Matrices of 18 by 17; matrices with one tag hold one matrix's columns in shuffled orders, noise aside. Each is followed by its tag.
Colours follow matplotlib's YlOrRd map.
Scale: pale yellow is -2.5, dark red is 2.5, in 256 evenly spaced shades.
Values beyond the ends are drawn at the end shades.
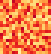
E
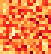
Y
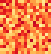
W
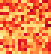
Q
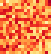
Y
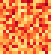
W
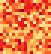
Q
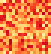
Q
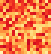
Q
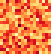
E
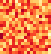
E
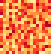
W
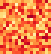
E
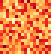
E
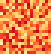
E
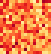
W
